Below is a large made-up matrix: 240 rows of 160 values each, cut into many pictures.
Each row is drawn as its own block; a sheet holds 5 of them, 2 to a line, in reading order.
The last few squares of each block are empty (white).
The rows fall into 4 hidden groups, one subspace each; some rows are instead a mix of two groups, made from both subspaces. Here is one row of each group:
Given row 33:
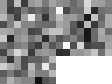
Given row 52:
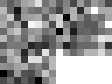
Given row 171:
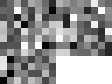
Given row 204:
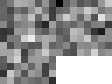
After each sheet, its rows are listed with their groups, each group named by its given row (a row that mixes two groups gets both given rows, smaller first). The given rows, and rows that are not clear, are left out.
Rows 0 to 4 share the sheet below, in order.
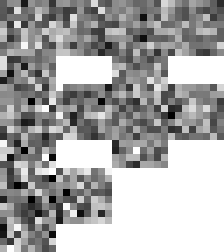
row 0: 171
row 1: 52 and 204
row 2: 204
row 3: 33 and 204
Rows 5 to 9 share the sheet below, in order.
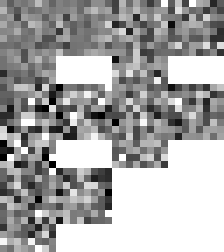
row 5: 52
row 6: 52 and 204
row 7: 204
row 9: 52
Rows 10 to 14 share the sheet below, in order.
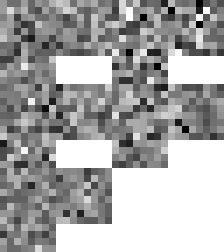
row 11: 33
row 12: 204
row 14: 33
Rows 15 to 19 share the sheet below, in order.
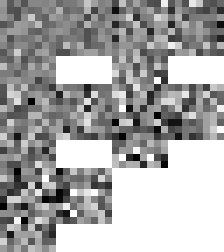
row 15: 33
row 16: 52
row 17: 33
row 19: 33
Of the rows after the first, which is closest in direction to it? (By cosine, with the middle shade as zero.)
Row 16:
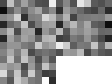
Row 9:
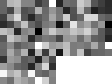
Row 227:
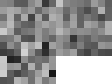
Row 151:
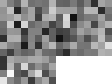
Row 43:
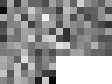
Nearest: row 43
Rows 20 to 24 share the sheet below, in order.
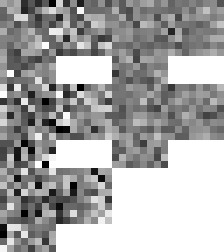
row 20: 33 and 52
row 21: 52
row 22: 52
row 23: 204
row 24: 171
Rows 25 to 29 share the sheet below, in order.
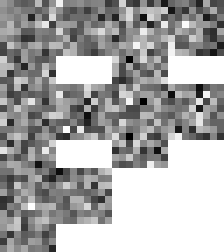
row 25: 204
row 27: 33
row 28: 33
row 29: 204
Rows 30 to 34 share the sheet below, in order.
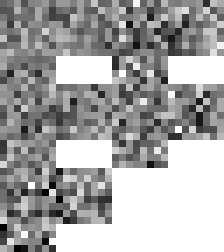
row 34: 204
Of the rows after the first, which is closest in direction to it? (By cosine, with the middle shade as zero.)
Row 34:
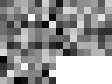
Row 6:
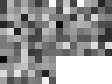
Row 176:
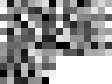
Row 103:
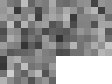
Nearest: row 6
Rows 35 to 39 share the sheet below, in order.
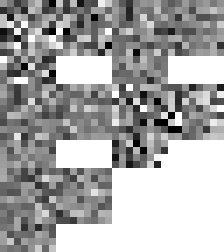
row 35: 52 and 204
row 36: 33 and 52
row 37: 33
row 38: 52
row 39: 33 and 52
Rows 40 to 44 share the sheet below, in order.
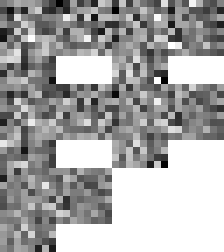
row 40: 204
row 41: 52
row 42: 204
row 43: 52
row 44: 52
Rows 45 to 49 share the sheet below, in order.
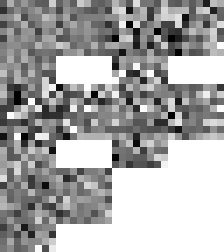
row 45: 52
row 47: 33
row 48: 52
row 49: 52
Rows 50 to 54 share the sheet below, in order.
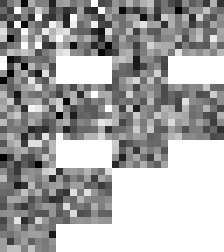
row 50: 171
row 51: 52 and 204
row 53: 171
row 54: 33
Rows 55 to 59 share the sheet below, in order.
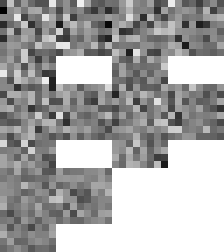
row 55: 52
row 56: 33
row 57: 52
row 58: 52
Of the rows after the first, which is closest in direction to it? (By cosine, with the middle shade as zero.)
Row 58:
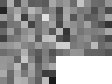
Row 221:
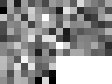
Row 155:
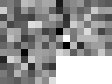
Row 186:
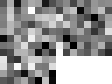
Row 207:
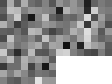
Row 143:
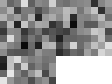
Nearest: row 221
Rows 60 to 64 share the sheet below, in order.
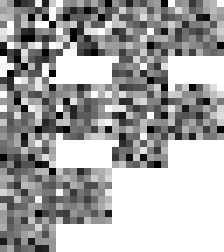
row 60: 204
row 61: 52
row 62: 52
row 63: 52
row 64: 52
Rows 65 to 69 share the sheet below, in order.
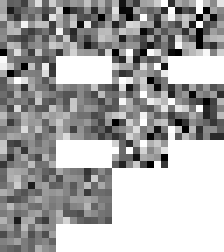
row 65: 33 and 204
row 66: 33
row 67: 171
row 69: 33
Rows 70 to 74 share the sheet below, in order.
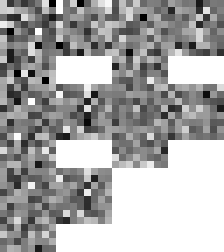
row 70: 52
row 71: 33
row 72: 33
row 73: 33 and 52
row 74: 33
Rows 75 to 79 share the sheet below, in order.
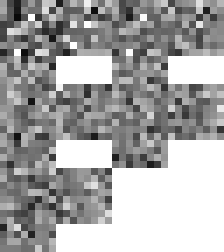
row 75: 33
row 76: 33
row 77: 33 and 204
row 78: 52
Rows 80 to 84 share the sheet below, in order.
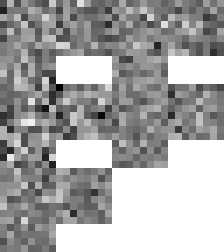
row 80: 52
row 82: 204
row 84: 33
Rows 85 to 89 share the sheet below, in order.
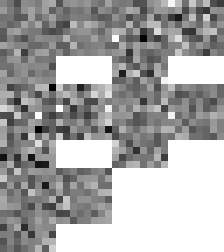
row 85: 33
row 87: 52
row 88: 204
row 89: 52
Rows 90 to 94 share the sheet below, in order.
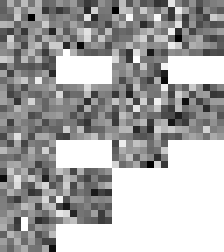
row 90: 33 and 204
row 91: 33 and 52
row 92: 33
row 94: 33 and 52
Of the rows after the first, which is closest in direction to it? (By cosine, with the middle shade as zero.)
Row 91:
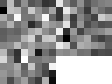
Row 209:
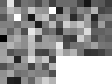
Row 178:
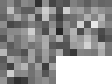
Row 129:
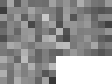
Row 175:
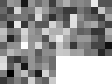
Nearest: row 129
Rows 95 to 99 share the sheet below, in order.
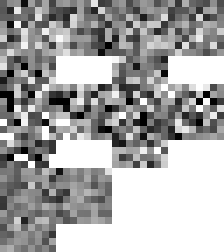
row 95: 171
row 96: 33 and 204
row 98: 33 and 204
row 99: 33 and 204
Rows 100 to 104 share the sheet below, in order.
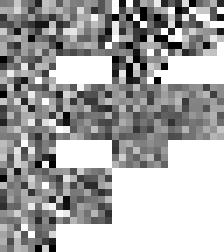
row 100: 52 and 204
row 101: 52
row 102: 52
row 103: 171
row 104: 52
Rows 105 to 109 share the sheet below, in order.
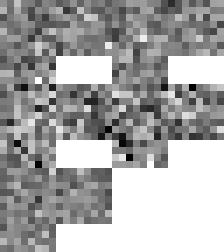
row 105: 52
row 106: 204
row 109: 52
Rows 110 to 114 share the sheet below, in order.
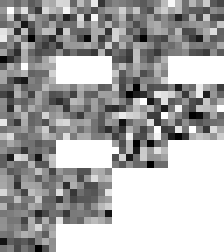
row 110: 204
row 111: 204
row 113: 33
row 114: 52
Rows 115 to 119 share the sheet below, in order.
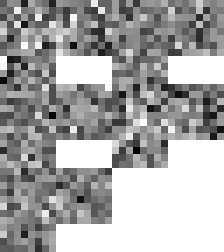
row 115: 171
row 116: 33
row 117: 33 and 52
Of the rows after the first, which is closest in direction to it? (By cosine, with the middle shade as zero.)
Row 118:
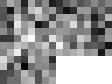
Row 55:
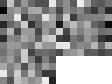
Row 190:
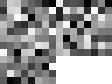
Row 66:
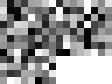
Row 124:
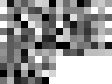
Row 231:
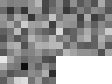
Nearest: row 231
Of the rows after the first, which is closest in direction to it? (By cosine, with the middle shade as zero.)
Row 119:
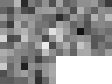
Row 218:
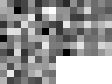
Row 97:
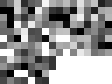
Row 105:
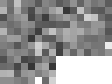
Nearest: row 97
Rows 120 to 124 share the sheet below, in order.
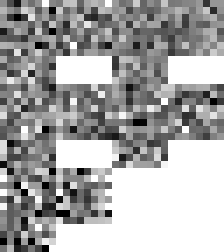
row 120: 33 and 52
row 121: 171
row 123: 33 and 204
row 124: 52
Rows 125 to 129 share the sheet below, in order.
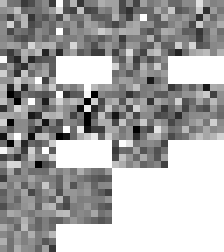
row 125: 52 and 204
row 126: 33
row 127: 33
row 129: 52
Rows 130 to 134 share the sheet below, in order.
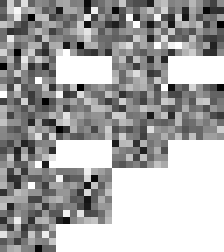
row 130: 33
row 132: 52
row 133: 52
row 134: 33
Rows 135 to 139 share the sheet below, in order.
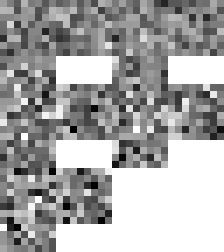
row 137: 33
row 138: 171
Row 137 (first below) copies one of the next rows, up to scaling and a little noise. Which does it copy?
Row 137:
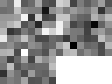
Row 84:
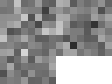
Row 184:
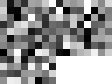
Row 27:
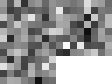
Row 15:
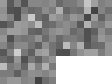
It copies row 84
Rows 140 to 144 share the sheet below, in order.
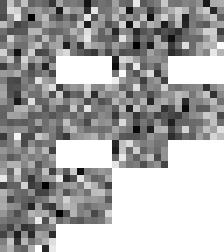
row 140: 33
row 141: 171
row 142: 33
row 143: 171
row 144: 52
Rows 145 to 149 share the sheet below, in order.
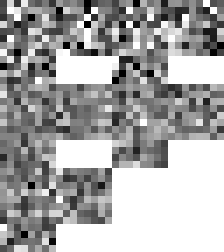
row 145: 33
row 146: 171
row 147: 52
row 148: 204
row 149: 204
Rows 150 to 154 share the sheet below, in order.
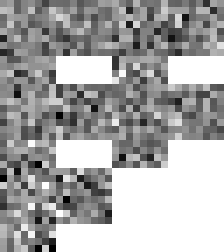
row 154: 52
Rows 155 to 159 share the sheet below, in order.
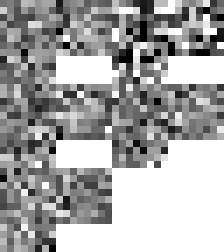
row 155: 33 and 52
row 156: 52 and 204
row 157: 52
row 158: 52
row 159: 52
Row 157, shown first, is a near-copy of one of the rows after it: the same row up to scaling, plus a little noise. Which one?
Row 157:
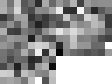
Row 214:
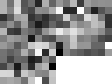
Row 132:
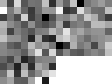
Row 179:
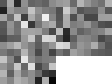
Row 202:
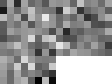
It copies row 214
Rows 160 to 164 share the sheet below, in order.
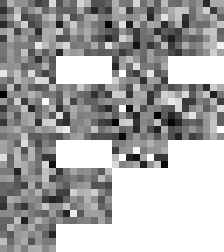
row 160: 52
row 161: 171
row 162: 52
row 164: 33
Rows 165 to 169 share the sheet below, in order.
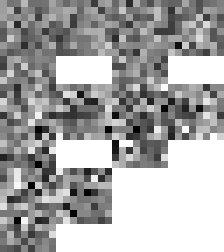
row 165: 171
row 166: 33
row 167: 52
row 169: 33
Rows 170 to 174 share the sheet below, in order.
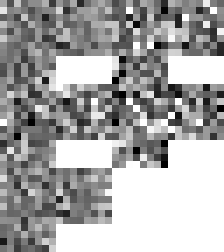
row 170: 52
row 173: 52 and 204
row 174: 52
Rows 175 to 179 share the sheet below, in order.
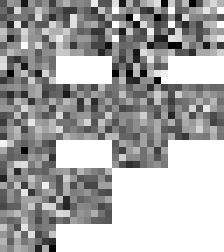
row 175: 171
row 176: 52
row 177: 204
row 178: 33 and 204
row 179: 52
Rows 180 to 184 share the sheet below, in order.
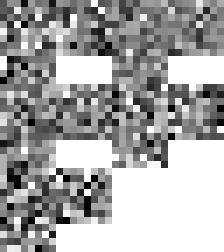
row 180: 171
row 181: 33
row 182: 204
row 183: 52
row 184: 33
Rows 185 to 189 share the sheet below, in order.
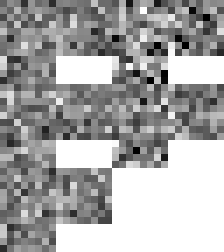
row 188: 204
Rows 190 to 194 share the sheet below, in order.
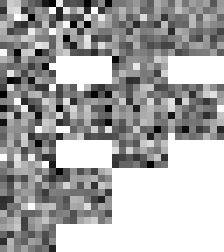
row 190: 33
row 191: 204
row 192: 52
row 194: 204
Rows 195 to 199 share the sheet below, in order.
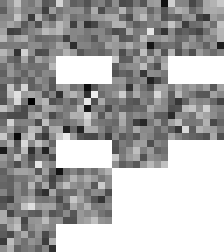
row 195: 33
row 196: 52
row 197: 33
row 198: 33 and 204
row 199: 204
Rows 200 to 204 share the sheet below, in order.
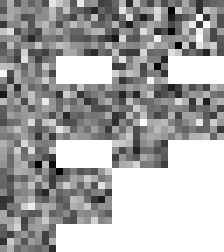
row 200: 52 and 204
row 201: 33
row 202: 52
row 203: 204
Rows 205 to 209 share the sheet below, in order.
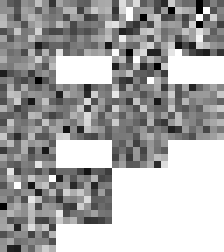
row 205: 52
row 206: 33
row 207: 33
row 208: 52
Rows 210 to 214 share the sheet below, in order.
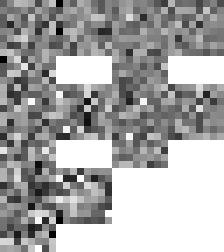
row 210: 52 and 204
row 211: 33
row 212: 33
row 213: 33
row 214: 52
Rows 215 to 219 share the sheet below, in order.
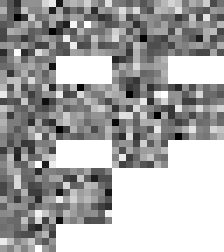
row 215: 33
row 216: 204
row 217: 52
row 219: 52
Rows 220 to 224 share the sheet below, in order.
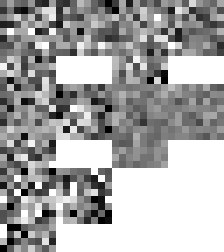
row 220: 33 and 52
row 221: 52
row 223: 204
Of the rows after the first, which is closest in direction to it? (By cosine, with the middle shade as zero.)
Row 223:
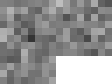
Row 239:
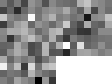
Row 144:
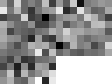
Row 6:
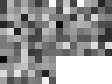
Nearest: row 6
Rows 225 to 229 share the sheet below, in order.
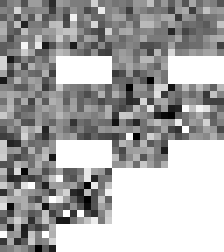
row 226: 52
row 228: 33
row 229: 33
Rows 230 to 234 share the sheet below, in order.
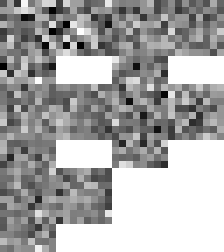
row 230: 33
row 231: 204
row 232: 171
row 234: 52
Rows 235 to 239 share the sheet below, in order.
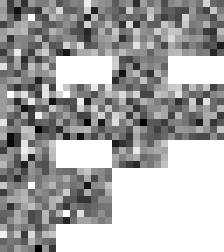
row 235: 33
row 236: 171
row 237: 52 and 204
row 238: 204
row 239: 33 and 52
